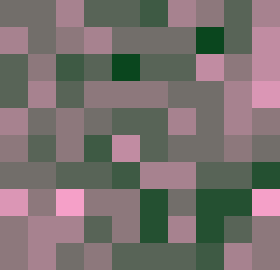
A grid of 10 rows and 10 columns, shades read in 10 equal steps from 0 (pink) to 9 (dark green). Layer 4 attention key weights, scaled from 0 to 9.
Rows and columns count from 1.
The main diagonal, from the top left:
5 5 7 4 6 6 3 8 6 4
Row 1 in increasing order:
3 3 3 4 5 5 6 6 6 7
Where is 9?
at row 2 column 8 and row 3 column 5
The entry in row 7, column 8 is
6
